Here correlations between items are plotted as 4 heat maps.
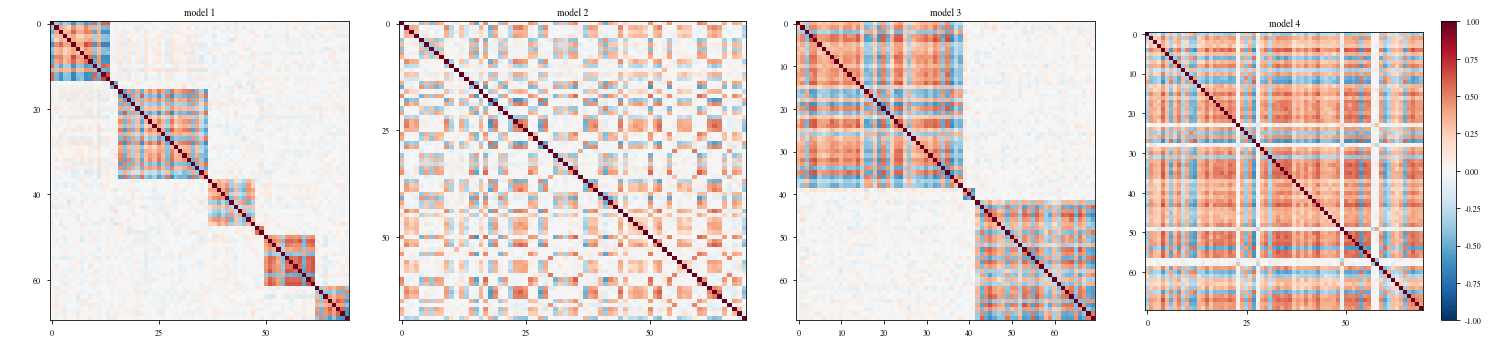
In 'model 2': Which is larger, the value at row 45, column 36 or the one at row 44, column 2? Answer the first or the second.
the second
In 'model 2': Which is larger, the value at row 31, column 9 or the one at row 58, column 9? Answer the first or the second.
the second
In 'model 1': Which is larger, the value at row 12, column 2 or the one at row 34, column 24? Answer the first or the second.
the second
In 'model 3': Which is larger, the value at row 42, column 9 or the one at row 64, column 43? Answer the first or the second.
the first
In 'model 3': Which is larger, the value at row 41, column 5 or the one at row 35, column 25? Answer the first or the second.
the second
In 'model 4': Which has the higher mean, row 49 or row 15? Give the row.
15
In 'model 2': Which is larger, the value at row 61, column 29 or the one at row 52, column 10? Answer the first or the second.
the first
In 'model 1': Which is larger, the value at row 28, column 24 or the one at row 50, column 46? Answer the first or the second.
the first
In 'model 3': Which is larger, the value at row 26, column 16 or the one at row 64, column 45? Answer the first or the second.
the second
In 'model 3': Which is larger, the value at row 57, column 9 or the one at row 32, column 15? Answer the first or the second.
the second
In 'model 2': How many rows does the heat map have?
70
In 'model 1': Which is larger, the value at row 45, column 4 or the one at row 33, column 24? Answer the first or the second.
the first
